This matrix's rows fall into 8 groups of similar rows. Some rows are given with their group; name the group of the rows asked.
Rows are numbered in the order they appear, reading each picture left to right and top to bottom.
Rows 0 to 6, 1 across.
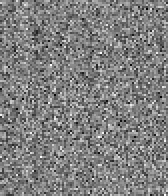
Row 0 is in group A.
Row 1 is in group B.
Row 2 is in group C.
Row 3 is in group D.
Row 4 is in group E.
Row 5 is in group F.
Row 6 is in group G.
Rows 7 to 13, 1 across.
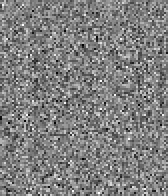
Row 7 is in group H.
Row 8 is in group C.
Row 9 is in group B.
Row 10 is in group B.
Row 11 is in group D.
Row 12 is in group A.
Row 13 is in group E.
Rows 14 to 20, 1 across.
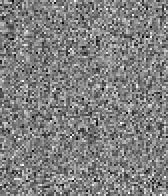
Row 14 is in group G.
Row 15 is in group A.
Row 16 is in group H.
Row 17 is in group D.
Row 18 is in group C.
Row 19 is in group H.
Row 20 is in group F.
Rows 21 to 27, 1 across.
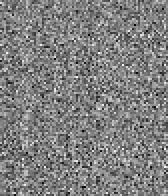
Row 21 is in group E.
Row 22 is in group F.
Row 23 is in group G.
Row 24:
E
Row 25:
A
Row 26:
G
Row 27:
A
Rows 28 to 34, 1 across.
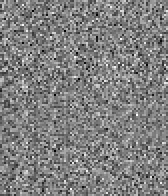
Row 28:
H
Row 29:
C
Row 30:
G
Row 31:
D
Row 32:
D
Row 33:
D
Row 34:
A
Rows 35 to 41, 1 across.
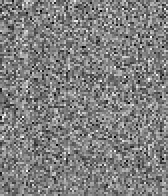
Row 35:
G
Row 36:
A
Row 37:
B
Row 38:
D
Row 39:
H
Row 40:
B
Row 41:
D
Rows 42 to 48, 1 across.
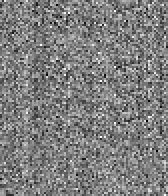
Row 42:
B
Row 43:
F
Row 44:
B
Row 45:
B
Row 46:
B
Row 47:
A
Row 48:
G
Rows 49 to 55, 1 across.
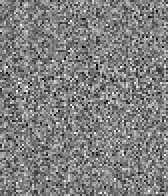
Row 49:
A
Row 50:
A
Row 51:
C
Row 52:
D
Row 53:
G
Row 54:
H
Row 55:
B
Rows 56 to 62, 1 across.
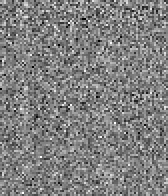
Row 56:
A
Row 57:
E
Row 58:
H
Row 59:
A
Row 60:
B
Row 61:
F
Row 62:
H
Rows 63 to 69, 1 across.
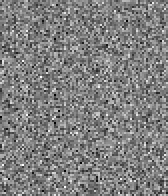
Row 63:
B
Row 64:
D
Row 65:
H
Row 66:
D
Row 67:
D
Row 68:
H
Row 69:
C
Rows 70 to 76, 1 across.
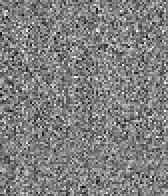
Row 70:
C
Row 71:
D
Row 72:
G
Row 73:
G
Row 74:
B
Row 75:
D
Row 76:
A
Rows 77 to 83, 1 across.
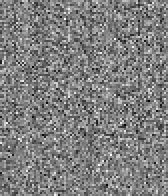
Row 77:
B
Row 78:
B
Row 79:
H
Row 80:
B
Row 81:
C
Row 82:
E
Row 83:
D
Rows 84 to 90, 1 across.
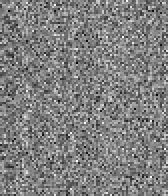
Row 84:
D
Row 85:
G
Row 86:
G
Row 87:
E
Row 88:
A
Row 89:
G
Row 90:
A
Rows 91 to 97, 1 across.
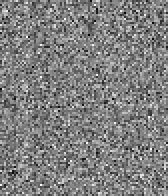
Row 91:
C
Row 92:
F
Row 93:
H
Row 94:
D
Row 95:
B
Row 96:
A
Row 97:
F
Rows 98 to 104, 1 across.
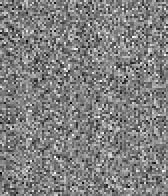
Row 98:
G
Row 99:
G
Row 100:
B
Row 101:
E
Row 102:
E
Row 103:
E
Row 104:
D
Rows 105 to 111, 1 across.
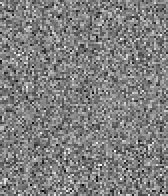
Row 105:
E
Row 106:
C
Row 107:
D
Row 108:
G
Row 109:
H
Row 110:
B
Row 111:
C
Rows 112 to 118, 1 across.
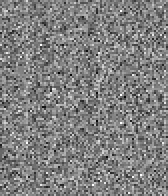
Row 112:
C
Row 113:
F
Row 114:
E
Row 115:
C
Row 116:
C
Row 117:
D
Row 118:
F
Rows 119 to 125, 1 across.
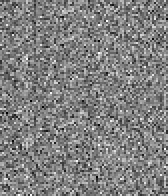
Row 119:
F
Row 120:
F
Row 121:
D
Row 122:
C
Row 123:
F
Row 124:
G
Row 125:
C
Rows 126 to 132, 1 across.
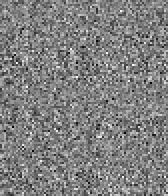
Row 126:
C
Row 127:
A
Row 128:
G
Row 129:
D
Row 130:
E
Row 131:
H
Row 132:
G
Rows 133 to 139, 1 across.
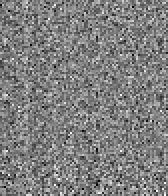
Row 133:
D
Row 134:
C
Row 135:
D
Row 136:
C
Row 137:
A
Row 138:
C
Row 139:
E
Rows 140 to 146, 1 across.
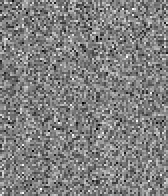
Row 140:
G
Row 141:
C
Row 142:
D
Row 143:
A
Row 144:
E
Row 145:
H
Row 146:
H
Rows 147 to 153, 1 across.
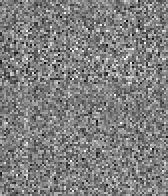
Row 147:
B
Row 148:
D
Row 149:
D
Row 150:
B
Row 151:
C
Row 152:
A
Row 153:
D
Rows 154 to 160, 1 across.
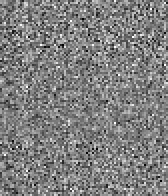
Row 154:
A
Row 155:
F
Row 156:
G
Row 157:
D
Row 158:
B
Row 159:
G
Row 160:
D
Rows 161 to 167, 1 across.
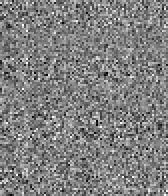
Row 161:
G
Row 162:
D
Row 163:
D
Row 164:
H
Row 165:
C
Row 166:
A
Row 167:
G
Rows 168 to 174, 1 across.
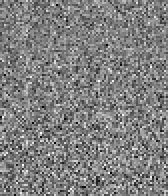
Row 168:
B
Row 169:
D
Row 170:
E
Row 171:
C
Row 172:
H
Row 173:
G
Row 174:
A
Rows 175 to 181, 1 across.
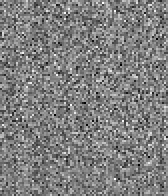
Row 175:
B
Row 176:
H
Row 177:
E
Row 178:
A
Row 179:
G
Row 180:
B
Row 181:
B
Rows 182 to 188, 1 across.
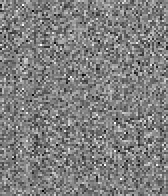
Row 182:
H
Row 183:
F
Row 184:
A
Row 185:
H
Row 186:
B
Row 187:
B
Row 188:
C
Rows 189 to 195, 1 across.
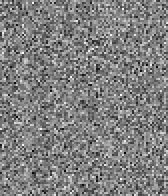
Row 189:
G
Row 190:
H
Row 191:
A
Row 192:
C
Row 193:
F
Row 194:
H
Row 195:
C
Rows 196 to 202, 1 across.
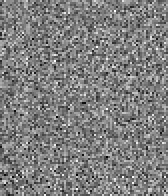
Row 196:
B
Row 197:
H
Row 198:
D
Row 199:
A
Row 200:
B
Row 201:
D
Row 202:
G
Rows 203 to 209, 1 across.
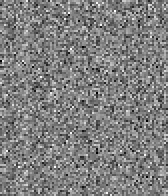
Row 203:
B
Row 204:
A
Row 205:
H
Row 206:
C
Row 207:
A
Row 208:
C
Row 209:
A
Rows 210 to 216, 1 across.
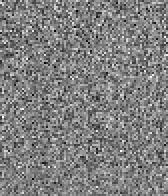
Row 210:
E
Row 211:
G
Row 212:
D
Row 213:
H
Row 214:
H
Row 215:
C
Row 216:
H
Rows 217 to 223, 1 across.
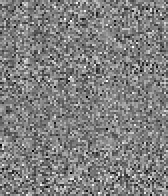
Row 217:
A
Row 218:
B
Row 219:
A
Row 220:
G
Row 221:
D
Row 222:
H
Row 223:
F
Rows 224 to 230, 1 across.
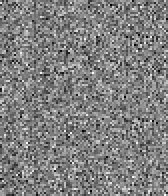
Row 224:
F
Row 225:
A
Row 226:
F
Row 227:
H
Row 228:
A
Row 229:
D
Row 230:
G
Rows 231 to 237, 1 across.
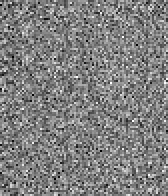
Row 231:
F
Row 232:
G
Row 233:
G
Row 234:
H
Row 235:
F
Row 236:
G
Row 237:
D
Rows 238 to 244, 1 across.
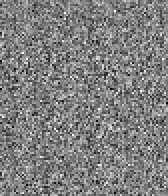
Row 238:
B
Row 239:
H
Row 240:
D
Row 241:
F
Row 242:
E
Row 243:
F
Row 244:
H
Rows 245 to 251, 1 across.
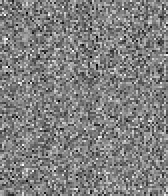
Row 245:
G
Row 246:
C
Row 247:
C
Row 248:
E
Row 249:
F
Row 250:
H
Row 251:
G
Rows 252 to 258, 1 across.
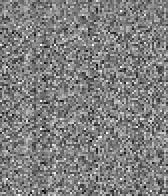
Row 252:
C
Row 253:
F
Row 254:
C
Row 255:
F
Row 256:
F
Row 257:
C
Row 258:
C
